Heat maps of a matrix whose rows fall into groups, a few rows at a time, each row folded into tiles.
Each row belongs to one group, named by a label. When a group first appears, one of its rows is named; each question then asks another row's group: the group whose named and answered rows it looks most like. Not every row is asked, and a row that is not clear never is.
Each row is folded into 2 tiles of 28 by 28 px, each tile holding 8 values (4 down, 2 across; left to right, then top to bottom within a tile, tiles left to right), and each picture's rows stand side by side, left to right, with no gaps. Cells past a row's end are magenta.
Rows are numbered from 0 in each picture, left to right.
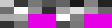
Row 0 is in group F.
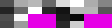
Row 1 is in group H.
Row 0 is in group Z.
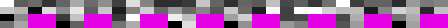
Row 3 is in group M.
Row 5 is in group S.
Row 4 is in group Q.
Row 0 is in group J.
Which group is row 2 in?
Z
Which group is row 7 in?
Q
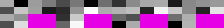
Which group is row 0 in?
F
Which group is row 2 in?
Q
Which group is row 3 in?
Q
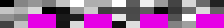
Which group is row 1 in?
H
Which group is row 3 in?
Z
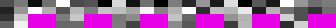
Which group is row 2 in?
F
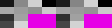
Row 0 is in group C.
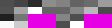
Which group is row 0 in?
S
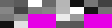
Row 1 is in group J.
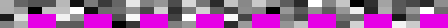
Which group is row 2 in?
Q
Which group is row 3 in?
Z
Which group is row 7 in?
S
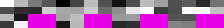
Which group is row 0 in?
H
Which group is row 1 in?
M
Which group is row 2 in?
M
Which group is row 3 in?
S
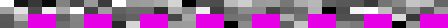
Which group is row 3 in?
F
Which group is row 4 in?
H
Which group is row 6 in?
S
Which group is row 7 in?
H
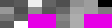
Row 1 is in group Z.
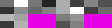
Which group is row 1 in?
J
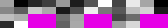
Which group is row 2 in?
Z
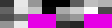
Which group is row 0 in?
Z
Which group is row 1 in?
M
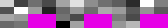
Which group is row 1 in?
H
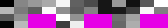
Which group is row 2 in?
S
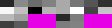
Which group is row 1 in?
J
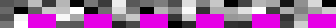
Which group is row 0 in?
C
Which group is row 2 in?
J
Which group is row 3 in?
Q
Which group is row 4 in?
M
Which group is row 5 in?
C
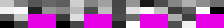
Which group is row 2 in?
S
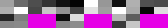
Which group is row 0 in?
J
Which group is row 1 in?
C
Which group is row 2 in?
Q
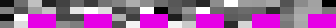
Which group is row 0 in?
C
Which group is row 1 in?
S
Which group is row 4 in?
H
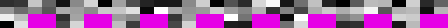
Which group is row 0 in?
M
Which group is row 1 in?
C
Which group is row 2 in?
J
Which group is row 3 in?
C
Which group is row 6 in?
M
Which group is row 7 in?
Q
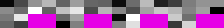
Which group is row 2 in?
C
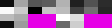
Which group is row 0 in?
Q
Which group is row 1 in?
F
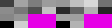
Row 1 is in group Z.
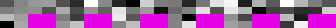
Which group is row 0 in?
M
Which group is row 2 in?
M
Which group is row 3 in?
S
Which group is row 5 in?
H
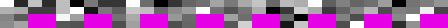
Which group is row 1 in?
J
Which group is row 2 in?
Z
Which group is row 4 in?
Z
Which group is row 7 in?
M
